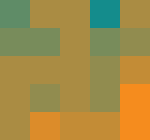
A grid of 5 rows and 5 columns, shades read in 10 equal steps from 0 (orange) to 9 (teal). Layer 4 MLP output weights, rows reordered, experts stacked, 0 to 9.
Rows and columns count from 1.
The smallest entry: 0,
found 2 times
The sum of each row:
24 22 15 14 8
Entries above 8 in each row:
1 0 0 0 0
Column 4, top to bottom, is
9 5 4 4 2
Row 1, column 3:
3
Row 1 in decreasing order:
9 6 3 3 3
